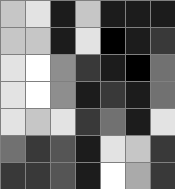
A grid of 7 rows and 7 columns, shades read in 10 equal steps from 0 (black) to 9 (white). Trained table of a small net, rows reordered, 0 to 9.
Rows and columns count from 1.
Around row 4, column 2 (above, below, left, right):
9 7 8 5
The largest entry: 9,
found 3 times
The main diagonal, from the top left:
7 7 5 1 4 7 2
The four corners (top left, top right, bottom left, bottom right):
7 1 2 2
